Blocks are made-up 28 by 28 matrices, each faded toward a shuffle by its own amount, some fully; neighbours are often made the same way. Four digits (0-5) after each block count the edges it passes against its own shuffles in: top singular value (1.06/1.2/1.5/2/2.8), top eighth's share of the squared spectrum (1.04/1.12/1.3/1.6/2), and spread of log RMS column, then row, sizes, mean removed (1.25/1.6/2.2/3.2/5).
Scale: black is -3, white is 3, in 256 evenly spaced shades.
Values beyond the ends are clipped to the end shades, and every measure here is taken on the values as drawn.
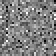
1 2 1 0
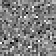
0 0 0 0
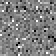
2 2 0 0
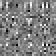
3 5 2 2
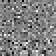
3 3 1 1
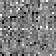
2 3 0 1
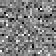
2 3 0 1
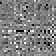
3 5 1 2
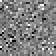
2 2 0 0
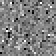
0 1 0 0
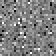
0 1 2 0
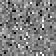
0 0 0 0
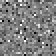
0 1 0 0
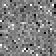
0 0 0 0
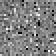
0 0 1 0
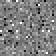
1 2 0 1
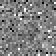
0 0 0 0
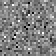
1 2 1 0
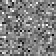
0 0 1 0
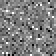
1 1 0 0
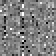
3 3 2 0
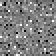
0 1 1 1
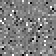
0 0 0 0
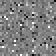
2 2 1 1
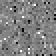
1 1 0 0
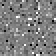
1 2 0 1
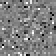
2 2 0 1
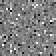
1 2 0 0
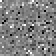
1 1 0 0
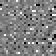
3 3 0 2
